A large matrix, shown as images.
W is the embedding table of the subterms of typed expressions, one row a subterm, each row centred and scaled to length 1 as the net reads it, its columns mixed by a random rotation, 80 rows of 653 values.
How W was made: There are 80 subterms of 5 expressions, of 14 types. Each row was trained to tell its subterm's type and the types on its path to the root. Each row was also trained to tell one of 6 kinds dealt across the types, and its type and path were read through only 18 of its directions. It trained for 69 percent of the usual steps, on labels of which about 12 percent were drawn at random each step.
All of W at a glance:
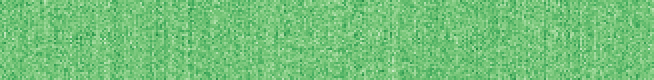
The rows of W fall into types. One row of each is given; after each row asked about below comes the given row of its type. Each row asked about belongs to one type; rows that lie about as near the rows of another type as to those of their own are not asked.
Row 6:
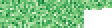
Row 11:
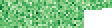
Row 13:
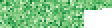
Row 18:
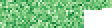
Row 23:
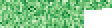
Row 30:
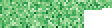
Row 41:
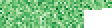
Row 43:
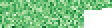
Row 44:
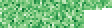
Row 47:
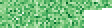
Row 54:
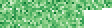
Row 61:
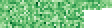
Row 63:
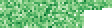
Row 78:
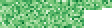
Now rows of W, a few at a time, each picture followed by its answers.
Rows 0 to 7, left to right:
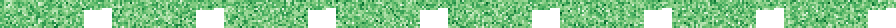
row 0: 47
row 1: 6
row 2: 78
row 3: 13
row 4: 13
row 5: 13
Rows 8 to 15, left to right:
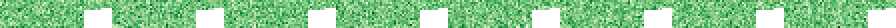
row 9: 23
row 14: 43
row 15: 61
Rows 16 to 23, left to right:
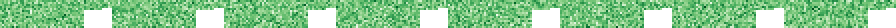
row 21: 30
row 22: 30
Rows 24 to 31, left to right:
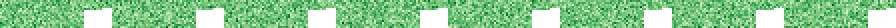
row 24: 54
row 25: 6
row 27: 23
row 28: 13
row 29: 41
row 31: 18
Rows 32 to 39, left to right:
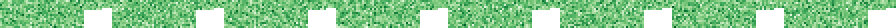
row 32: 23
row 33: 47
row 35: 23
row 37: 18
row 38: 11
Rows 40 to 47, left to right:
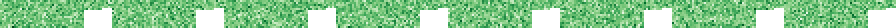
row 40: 43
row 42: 44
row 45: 30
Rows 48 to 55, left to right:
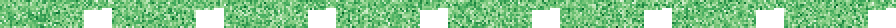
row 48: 61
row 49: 61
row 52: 54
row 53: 18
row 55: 43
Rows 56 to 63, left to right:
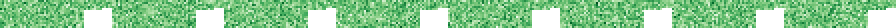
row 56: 30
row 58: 41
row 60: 44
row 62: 6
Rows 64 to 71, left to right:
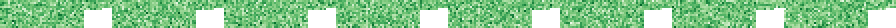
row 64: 41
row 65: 47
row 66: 13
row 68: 44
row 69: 78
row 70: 44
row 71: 44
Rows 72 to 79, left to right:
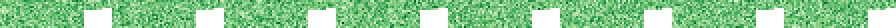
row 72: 78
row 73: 61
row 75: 23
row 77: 6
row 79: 6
